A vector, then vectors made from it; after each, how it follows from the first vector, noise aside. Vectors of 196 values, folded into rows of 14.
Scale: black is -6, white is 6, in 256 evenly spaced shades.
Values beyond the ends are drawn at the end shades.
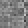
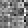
scaled up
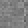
shrunk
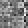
scaled up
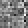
scaled up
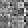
scaled up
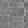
shrunk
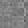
shrunk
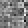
scaled up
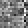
scaled up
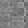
shrunk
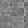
shrunk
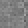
shrunk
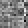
scaled up
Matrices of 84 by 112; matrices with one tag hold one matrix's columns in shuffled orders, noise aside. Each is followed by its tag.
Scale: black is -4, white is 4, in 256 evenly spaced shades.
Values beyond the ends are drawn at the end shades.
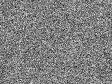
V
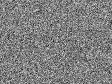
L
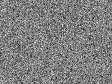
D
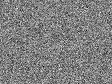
V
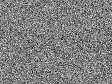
L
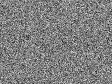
L
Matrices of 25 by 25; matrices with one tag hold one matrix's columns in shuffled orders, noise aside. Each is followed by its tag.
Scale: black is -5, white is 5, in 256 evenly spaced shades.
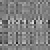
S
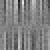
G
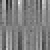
G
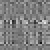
S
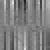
G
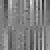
G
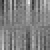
G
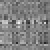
S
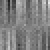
G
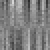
G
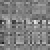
S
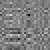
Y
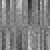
G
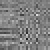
Y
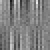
G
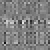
S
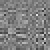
Y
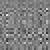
Y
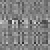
S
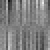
G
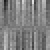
G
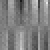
G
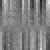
G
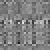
S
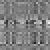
S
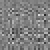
Y
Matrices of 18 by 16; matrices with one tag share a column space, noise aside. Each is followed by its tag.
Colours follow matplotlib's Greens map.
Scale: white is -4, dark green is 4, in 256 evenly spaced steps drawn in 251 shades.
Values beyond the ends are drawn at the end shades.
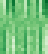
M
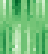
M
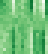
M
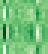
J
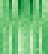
M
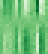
M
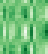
J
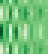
J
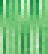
M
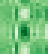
J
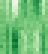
M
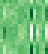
J
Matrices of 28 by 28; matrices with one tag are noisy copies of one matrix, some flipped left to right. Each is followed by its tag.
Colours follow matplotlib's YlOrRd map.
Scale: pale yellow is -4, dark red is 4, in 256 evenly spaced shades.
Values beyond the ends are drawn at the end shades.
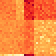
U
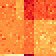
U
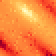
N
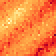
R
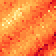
R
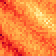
R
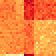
U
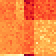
U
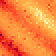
R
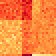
U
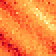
R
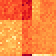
U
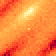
N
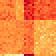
U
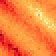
R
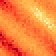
R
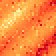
R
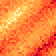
R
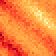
R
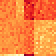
U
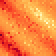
R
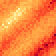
R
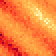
R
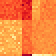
U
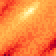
N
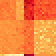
U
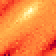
N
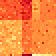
U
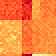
U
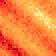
R
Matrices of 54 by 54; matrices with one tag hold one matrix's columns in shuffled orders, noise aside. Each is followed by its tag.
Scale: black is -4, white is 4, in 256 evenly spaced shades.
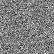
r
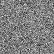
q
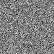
r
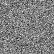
q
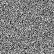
r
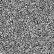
r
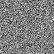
r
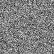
q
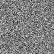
r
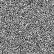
q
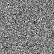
r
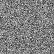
q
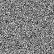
r
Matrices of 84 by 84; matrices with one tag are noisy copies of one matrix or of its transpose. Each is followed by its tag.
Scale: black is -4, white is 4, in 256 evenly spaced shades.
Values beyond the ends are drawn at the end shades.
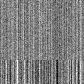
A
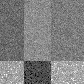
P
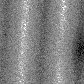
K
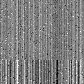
A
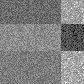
P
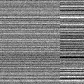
A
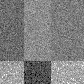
P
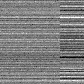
A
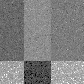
P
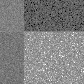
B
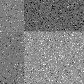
B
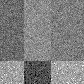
P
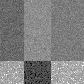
P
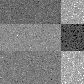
P
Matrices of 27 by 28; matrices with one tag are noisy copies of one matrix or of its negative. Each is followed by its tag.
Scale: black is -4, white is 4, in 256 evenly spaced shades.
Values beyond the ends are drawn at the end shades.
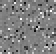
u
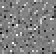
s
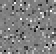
u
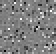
u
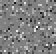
u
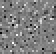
s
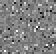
u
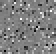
u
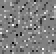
s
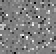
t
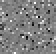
t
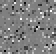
u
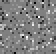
t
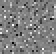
s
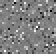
u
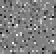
s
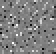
s
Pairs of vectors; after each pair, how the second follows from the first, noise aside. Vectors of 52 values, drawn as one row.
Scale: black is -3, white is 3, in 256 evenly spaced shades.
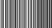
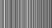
shrunk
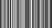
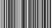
shuffled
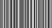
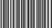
wrapped around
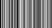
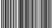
negated
